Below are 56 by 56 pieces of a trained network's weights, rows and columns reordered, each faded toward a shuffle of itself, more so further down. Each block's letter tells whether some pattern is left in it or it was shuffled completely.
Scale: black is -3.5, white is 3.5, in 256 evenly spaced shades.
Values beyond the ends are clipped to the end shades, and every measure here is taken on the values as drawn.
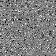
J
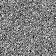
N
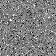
N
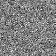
J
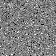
N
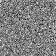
N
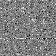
J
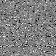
J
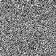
J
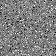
N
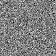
J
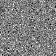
J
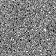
J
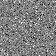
N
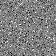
N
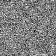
J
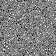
N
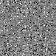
J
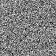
J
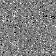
J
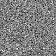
J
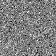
J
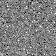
J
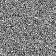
J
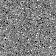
N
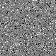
J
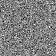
J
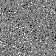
N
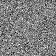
N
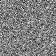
J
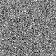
J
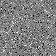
N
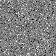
N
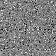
J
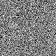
J
